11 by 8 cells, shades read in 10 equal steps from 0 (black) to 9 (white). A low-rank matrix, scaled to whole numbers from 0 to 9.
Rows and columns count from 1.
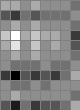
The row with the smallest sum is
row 8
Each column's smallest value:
2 0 3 2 3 2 4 2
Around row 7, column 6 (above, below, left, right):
5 2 5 4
